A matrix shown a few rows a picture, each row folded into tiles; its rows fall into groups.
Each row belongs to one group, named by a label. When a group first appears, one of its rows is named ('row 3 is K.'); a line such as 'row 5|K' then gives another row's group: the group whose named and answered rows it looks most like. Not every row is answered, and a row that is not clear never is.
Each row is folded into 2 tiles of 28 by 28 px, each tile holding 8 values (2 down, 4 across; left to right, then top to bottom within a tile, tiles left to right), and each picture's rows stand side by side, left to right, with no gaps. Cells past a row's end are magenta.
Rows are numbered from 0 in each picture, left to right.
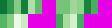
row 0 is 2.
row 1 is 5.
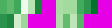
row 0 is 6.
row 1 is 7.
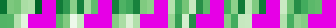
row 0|6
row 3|5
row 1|2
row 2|2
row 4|6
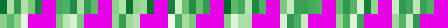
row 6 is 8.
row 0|6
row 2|6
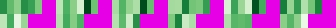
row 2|5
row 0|2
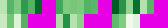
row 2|2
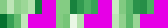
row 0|6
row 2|7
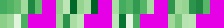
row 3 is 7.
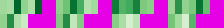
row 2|2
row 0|6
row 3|5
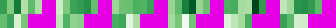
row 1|7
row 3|2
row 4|5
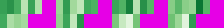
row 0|8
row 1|5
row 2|8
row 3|5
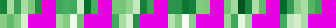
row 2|5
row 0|6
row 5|8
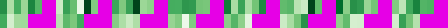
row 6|2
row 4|6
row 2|2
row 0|8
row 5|5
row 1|5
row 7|7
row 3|2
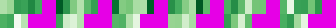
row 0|7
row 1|8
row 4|8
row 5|6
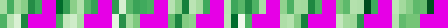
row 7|7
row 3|6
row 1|8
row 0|5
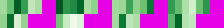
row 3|6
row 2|6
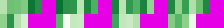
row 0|7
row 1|8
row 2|8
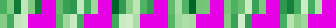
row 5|8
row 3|2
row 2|8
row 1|8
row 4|5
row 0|6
